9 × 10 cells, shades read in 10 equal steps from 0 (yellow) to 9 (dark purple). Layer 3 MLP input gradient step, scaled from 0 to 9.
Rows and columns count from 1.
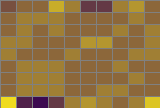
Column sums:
39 42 45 39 42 43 43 41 39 38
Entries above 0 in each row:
10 10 10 10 10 10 10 10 9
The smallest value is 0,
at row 9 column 1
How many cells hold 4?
33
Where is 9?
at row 9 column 3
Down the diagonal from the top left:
6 4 5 5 4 5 5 4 4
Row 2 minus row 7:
0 0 0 0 0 0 0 0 0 0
